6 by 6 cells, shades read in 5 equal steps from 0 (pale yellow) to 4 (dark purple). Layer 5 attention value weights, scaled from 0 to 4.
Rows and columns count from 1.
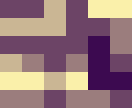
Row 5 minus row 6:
-2 -2 -2 -2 2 1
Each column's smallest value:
0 0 1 0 0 0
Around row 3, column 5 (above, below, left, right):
3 4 3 2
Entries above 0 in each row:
4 6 6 6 3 6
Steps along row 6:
same up down same up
